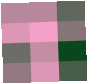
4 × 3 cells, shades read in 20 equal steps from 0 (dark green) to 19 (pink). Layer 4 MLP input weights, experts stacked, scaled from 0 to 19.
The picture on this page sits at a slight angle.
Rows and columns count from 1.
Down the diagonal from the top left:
14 19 0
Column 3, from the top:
7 10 0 5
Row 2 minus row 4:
6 2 5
